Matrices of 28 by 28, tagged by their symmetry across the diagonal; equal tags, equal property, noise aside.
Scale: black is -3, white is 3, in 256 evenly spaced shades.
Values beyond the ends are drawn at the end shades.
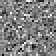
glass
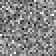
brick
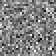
glass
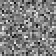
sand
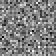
sand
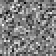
sand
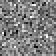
sand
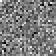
brick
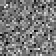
brick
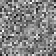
brick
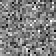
glass
